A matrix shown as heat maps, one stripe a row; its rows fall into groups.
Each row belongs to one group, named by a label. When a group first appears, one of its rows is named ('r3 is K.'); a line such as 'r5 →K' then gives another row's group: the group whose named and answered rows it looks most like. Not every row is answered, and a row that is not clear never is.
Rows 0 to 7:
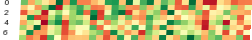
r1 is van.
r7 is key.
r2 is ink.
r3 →ink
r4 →ink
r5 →key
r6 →ink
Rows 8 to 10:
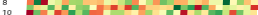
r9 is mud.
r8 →van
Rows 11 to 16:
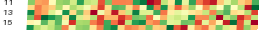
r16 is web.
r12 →van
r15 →mud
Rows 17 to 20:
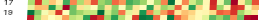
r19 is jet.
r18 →web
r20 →van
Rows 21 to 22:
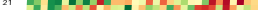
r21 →mud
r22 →web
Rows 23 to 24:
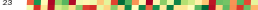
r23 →ink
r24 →key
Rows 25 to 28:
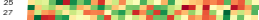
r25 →web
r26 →jet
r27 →van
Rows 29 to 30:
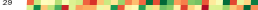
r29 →van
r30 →web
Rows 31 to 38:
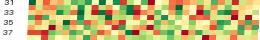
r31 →jet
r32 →ink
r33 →ink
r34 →jet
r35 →key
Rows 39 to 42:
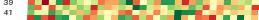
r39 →van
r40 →key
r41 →mud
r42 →ink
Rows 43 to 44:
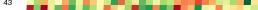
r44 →van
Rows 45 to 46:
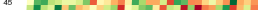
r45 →mud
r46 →web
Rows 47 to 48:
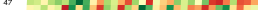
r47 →mud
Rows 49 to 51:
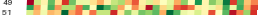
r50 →jet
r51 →key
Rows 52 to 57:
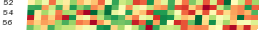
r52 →van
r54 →jet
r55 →van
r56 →van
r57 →jet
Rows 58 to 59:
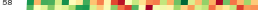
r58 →mud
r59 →mud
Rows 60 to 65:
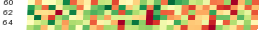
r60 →key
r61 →jet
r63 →ink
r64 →mud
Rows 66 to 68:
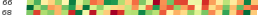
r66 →web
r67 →jet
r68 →key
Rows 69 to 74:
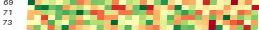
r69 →jet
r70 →mud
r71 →mud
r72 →van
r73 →web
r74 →ink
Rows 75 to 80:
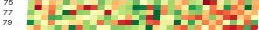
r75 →key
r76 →key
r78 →jet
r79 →mud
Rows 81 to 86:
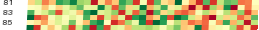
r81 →ink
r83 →jet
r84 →mud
